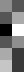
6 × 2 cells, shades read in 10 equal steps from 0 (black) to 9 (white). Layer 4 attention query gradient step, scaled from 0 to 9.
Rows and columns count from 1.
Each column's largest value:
7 9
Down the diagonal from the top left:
5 6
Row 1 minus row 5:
-1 1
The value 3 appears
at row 1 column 2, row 2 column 1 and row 4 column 1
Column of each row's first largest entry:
1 2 2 2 1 1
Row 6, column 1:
7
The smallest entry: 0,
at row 3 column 1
